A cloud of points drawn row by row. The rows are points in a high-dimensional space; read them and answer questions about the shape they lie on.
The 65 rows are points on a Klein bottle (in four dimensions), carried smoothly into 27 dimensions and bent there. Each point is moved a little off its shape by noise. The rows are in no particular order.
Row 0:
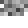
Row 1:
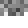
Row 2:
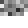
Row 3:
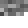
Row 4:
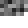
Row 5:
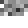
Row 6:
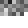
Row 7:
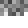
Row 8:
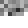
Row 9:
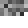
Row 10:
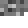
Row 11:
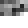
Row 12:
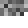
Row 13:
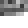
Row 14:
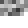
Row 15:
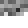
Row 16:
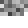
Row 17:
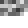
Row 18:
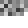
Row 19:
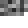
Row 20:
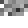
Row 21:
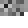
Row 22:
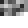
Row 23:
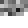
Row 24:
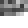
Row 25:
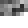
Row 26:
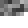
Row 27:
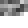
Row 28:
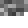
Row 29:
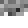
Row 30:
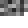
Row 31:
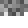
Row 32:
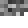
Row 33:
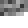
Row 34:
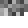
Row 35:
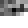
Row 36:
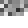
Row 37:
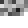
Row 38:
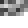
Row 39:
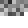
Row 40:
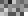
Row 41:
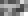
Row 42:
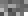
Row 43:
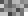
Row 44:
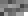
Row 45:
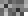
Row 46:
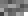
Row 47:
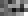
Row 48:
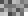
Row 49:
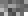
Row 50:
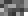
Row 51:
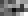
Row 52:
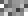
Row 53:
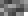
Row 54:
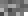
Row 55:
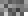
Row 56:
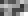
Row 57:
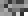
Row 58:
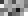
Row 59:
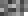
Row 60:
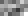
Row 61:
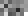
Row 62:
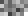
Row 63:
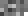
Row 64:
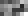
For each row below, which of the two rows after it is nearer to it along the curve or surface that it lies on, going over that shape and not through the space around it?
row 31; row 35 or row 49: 49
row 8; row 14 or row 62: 14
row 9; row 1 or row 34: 1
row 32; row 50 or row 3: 3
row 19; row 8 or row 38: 38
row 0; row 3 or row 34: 34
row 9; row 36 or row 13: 36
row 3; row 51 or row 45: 45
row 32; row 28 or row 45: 45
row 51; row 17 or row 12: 17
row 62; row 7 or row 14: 7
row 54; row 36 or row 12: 12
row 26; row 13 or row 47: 47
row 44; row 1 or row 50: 50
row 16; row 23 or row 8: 23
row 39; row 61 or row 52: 52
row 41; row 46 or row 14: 14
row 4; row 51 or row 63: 51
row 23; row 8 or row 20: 20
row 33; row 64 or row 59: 59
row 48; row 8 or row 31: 31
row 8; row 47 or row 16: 16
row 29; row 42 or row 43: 43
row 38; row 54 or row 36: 54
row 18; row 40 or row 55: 55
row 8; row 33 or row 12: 12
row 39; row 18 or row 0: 0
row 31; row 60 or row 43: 43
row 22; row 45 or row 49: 49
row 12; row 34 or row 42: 42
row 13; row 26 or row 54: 54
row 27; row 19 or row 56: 56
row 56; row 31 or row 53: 53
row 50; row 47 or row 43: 47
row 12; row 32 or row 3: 32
